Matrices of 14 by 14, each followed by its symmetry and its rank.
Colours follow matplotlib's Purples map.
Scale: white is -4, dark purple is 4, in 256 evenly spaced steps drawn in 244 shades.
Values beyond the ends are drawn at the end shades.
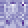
neither, rank three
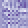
neither, rank three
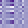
neither, rank one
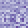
neither, rank three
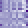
neither, rank two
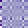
neither, rank one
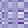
neither, rank one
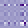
neither, rank one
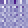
neither, rank two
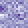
neither, rank three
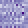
neither, rank three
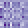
neither, rank two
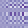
neither, rank one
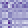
neither, rank two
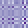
neither, rank one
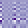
neither, rank one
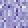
neither, rank three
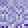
neither, rank three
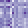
neither, rank two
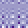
neither, rank one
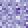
neither, rank three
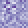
neither, rank three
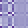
neither, rank one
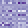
neither, rank two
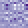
neither, rank two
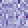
neither, rank three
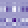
neither, rank one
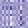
neither, rank two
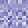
neither, rank two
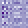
neither, rank two
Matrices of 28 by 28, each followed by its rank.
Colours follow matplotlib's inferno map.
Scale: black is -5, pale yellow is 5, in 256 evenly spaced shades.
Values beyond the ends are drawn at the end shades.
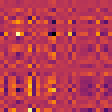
two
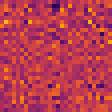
five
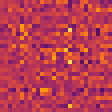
five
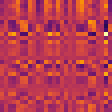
two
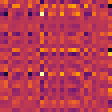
two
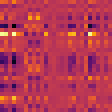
two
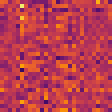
five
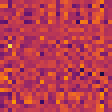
five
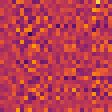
five
